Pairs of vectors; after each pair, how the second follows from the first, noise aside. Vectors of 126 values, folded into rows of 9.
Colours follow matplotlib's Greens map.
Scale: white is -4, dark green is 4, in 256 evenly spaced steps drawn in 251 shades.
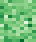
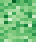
reversed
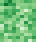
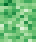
copied
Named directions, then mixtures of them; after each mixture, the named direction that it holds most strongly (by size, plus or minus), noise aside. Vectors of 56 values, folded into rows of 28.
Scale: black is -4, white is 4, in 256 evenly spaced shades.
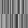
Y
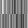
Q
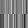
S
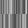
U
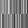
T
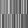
T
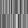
Y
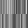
U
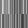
T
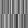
Y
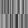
Y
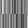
Q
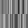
Y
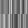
Y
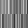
T
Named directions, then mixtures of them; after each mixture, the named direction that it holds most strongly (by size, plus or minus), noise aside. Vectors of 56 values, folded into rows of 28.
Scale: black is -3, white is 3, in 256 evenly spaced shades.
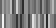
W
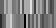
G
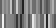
W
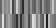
W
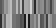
G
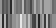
W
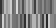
W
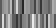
W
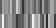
W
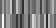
W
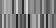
W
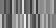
G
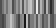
G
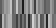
W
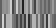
W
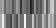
G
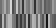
W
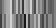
G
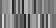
W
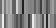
W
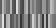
W
